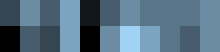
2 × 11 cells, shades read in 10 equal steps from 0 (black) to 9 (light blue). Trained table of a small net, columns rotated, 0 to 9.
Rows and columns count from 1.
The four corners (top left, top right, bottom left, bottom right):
3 6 0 6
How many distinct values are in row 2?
7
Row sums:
52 51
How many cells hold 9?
1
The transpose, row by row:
3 0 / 6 4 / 4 3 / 7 7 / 1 0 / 4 6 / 6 9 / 5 7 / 5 5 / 5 4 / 6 6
